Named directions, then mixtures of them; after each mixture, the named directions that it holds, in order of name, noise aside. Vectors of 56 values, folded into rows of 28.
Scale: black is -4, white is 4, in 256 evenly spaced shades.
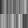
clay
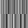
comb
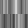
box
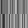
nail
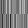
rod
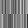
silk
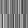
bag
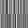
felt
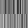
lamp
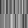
clay, felt, silk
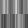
box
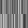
bag, clay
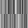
box, comb, lamp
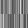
bag, silk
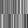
clay, silk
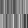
clay, comb, silk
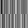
bag, nail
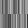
felt, silk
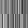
bag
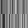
nail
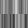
box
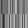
nail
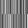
silk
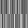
bag, nail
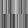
box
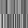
bag, felt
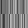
nail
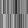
box, nail, rod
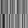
nail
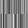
bag, box, comb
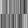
clay, felt, rod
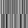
comb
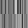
box, lamp, nail
